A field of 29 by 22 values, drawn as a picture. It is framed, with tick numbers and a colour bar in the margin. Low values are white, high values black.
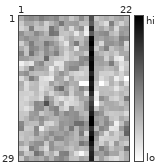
Grain: streaks running down. Odd lines: column 15. Ninth with the lowest average: middle right. Ninth with the highest average: bottom middle. Histogram: skewed, a long tail of high values.
